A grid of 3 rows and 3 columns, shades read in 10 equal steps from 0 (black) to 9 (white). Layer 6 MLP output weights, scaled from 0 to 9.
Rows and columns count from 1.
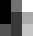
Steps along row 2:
up up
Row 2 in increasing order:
0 2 6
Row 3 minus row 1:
3 -2 -2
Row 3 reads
3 2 7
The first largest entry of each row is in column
3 3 3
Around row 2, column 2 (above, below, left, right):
4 2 0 6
